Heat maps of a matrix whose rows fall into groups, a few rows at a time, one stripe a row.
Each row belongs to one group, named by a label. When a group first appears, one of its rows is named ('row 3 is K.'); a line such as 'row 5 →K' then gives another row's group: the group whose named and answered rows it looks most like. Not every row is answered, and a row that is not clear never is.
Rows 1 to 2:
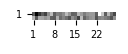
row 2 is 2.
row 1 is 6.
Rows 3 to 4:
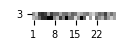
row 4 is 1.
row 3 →1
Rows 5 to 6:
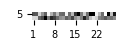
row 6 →1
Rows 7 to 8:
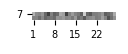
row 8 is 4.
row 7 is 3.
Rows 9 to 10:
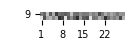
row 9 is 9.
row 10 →2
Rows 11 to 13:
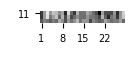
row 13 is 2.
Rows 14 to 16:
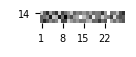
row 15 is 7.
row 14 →6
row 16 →6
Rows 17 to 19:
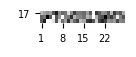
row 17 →3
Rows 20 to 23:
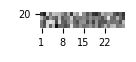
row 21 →6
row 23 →9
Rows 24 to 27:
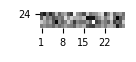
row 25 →4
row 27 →4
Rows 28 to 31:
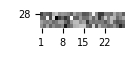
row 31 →7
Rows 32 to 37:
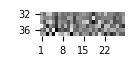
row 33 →3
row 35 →6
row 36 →9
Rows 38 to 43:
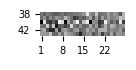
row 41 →9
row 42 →1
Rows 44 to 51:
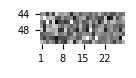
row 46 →9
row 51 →3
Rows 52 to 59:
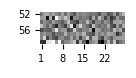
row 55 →3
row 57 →4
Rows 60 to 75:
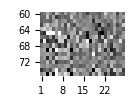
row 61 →9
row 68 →7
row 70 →3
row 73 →3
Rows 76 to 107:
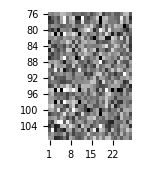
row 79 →4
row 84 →6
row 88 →3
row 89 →2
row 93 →4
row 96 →1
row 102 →7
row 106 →7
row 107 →1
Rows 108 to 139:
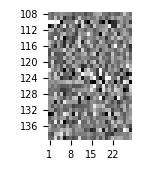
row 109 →9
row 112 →6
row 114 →9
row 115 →3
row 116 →6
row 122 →3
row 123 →7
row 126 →4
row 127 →4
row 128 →9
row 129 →3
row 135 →9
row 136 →6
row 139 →9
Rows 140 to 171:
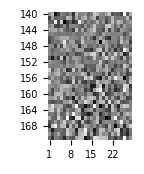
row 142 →9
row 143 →1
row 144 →7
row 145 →4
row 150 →4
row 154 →2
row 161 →7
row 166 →6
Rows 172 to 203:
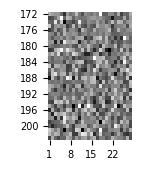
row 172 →3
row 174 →9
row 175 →2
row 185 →2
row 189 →4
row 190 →3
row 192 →4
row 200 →6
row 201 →3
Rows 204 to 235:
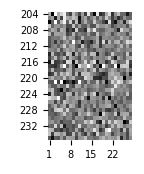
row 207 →2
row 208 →7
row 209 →2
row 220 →4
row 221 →9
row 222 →6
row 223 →1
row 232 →9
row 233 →1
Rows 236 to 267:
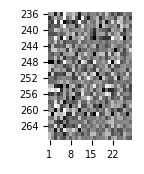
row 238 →9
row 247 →9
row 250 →2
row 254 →1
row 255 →7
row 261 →2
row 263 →1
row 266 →1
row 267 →6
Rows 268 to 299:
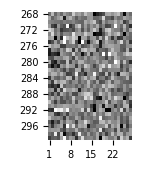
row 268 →4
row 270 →4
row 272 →1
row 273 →4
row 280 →6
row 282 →3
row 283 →7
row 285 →2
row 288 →7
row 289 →4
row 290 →6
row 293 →1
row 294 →3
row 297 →3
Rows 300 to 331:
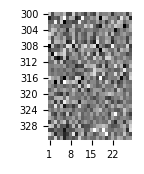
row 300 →2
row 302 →9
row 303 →4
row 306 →2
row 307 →2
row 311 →1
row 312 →9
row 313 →4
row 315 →4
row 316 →3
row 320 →1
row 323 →9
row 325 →6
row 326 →6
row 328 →2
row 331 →9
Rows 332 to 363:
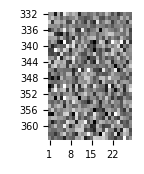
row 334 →2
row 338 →7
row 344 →2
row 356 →4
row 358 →7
